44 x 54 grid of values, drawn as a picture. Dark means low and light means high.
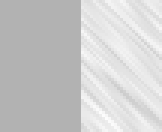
It is made of 1 by 2 panels. Panel 1,1: high, flat. Panel 1,2: very high, slanting down to the right, faint in contrast.
